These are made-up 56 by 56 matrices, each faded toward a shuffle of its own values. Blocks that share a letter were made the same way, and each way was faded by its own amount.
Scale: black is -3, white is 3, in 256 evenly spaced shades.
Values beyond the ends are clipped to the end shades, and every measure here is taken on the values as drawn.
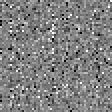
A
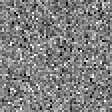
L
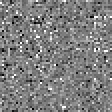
A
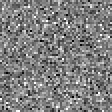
L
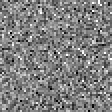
L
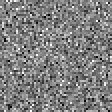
L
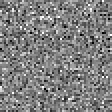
L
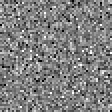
L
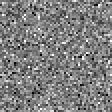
L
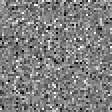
A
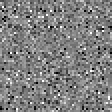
A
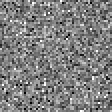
L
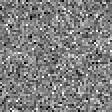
L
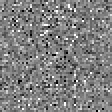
A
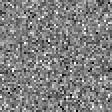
L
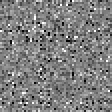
A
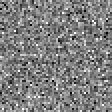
L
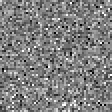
L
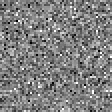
L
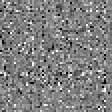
A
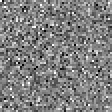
L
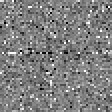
A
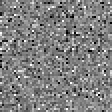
A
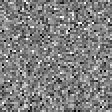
L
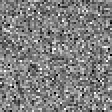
L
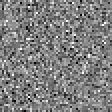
L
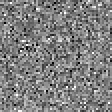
L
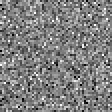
L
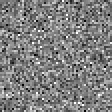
L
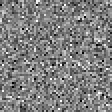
L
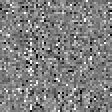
A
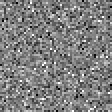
L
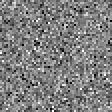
L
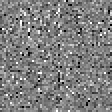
A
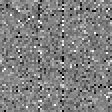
A
